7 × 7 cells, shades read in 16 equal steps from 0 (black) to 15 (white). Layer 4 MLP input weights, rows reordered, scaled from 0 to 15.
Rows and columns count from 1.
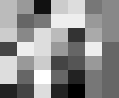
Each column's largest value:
13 14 15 14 14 14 8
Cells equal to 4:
3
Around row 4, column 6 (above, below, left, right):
10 9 6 6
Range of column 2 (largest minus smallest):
10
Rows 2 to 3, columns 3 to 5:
7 14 14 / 13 11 3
